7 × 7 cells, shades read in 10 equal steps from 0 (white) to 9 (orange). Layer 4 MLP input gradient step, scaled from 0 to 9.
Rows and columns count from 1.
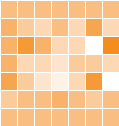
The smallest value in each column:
4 3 2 1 3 0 0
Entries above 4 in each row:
7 3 4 1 2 5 7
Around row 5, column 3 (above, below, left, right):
3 5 4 1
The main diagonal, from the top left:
5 4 6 2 3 4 5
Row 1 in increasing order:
5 5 5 5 5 5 5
